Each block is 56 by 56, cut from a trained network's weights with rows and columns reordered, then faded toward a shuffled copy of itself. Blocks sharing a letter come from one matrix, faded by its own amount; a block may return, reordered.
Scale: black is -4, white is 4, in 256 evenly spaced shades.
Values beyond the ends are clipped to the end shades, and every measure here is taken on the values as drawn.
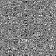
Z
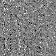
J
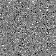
J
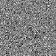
Z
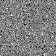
J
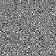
Z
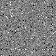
J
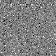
J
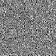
Z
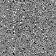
J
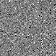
J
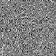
Z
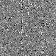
J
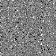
J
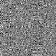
Z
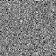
Z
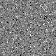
J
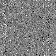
J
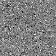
J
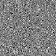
Z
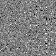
J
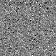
J
